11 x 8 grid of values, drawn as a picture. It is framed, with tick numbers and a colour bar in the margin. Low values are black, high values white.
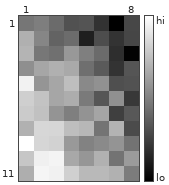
There are no regular stripes. The ninth with the highest average is the bottom left. No single row or column stands out from its neighbours. Values change most from cell to cell in the middle right. Values rise toward the bottom left. The ninth with the lowest average is the top right.
